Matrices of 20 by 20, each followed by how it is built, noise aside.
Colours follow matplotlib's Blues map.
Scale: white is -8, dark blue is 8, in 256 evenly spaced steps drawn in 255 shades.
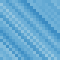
Toeplitz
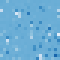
sparse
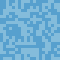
noise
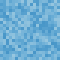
noise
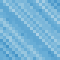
Toeplitz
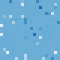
sparse
